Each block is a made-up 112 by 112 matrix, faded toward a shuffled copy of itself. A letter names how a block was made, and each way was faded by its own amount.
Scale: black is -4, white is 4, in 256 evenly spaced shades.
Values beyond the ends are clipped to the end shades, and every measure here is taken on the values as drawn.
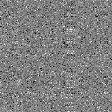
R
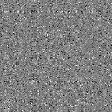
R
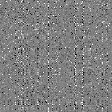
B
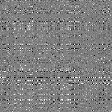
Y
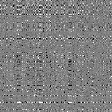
Y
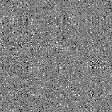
R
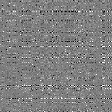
Y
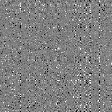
B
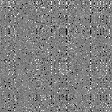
B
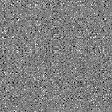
R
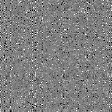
B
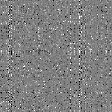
B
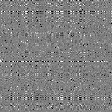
Y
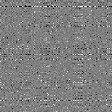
Y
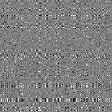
Y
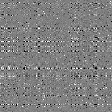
Y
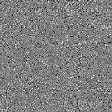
R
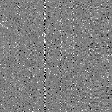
B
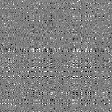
Y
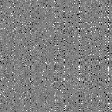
B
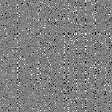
B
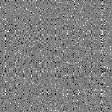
B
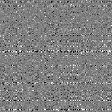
Y
